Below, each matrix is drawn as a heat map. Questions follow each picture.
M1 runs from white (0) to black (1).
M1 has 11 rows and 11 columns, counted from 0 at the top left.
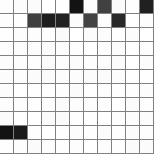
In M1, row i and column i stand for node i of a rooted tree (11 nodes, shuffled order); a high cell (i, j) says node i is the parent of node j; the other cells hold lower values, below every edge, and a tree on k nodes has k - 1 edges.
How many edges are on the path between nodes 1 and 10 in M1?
3
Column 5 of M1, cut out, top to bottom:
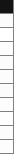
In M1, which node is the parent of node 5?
0
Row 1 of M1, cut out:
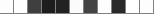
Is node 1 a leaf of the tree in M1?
no
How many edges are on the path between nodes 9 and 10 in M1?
2
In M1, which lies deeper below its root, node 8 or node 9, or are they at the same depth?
node 8
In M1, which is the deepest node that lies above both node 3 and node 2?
1
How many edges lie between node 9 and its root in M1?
0
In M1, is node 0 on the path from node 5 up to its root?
yes
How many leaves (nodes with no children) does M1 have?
8
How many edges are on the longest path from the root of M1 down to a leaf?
2
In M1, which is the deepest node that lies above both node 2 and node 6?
1
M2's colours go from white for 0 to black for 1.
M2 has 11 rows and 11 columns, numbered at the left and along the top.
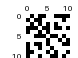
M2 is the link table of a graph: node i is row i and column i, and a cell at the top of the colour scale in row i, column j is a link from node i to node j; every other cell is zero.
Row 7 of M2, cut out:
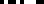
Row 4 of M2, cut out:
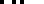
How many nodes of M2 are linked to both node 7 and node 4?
3
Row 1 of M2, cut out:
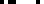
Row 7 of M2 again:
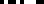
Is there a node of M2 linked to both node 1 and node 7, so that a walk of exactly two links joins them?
yes
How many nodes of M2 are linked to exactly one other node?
0
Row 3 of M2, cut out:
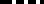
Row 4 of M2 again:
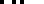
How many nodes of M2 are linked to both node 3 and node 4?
2
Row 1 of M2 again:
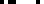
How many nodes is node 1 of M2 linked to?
4
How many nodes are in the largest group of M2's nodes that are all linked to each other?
4
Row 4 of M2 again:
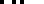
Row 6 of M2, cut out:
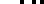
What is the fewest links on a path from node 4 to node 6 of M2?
2
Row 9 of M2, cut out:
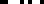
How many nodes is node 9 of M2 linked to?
5
